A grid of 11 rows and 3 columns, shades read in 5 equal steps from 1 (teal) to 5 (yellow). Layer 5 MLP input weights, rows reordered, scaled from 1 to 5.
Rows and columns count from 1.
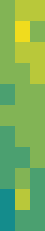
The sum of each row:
11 11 11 10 8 9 8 7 7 7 5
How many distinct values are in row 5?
2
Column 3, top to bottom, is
4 3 4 4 3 3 3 3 2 2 2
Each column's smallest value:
1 2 2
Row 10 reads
1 4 2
